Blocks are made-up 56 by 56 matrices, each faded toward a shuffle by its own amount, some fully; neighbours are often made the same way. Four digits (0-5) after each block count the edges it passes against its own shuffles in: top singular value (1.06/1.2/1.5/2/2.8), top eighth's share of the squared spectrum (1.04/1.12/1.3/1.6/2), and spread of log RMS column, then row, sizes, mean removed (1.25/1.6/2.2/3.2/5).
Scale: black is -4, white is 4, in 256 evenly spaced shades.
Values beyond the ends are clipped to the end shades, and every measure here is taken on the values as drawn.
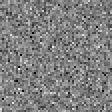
0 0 0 0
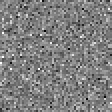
0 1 0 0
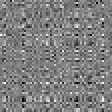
5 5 3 3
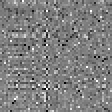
4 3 2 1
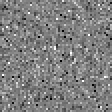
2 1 0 0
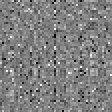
4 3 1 1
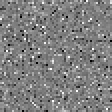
1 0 0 0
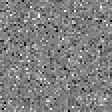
2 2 0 0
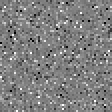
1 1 0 0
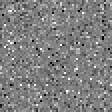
2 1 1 0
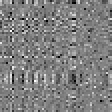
5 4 3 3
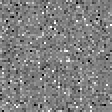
2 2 0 0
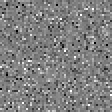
1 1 0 0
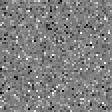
0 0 0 0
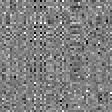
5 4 3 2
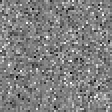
2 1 0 0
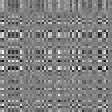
5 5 4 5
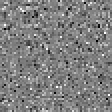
3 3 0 1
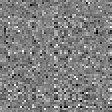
4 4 2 2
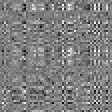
5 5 3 3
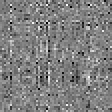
4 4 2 2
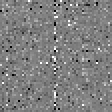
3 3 2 1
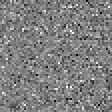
2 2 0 0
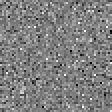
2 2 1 0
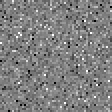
0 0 0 0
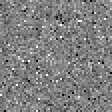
0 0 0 0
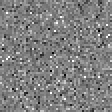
1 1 0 0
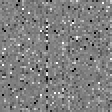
2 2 2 0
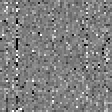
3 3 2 0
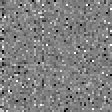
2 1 1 0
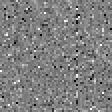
2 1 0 0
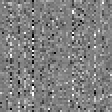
3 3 3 0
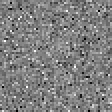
0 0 0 0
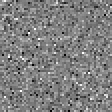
0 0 0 0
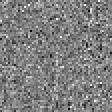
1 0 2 0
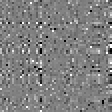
4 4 2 2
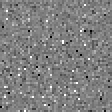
0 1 0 0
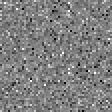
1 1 0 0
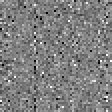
3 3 2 0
